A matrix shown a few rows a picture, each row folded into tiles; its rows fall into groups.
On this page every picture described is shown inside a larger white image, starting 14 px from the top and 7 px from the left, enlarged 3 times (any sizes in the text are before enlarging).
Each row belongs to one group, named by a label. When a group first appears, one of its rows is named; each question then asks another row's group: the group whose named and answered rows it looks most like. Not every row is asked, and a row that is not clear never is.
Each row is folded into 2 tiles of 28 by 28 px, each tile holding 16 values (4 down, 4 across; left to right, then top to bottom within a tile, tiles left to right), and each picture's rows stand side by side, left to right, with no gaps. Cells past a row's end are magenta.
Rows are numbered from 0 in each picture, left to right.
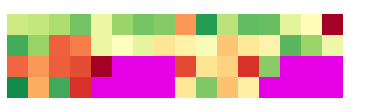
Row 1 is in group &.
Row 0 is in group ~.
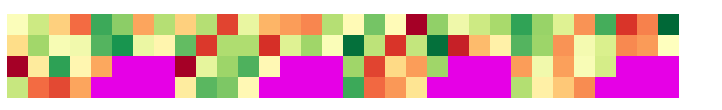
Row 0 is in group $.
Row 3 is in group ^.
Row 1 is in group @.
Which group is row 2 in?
^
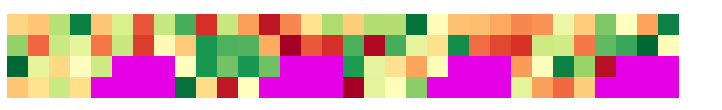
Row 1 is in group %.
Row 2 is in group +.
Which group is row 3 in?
$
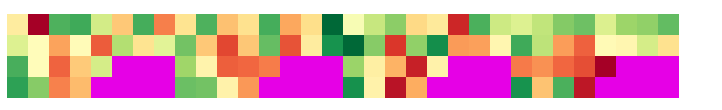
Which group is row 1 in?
^
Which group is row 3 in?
~
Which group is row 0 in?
&
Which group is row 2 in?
^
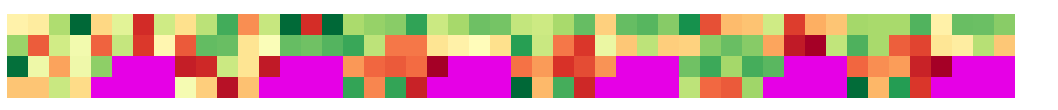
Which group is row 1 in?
$
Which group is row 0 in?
+
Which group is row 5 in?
~
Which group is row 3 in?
~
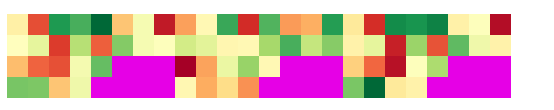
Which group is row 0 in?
&
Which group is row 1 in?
$
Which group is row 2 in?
&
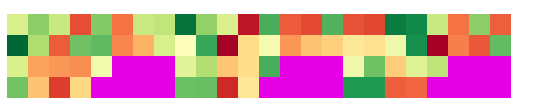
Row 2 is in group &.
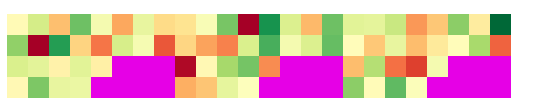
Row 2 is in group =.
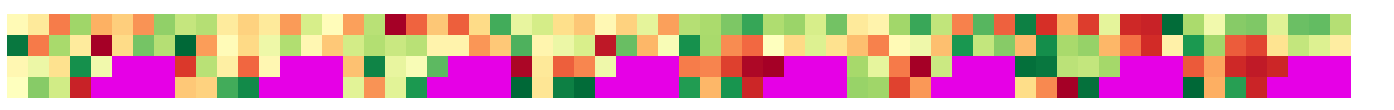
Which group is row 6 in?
%
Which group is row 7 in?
~
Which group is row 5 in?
&
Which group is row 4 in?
~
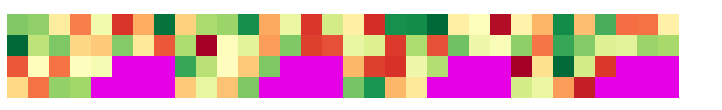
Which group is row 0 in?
=
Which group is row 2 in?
&
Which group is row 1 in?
+
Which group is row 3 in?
$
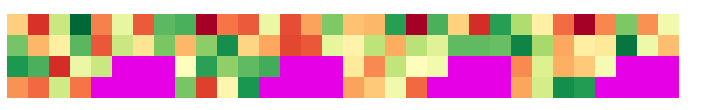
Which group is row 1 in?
%
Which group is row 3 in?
=
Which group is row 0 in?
+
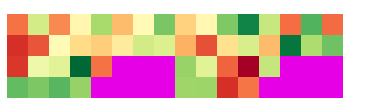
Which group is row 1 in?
&
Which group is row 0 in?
@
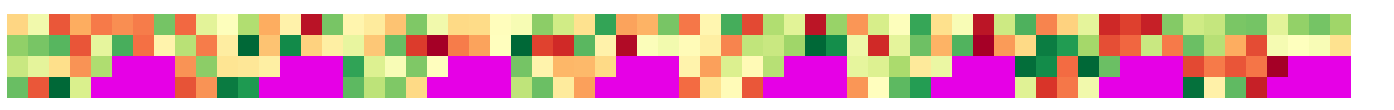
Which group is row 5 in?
+
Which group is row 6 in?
%
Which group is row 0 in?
=
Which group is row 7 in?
~
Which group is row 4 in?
$
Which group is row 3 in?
^
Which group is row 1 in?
+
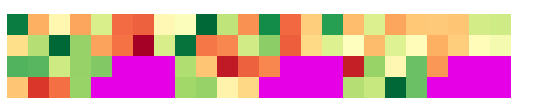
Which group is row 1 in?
^
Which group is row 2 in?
@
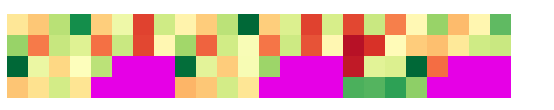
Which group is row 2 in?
@
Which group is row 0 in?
+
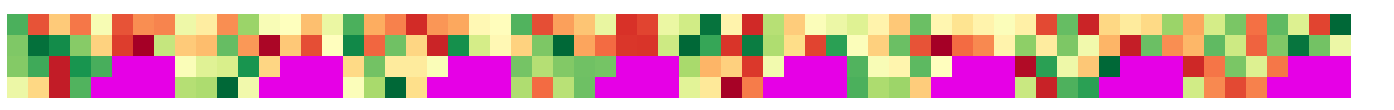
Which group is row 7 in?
$
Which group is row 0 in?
%
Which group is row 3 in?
%
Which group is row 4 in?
^
